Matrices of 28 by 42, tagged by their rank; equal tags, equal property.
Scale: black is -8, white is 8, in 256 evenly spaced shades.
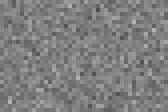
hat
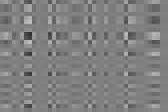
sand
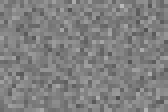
hat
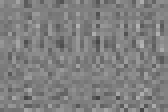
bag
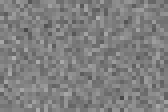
hat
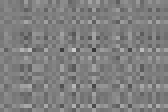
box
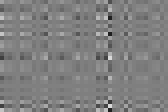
sand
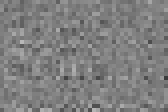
bag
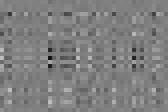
box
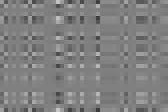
sand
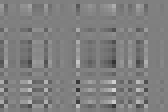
sand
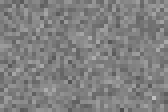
hat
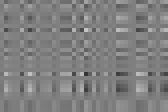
sand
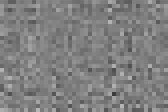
bag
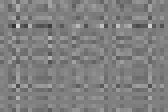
box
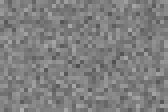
hat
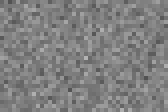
hat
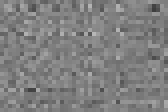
bag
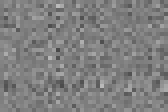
bag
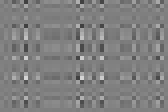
sand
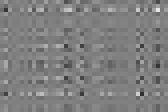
box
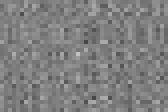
bag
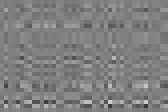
box
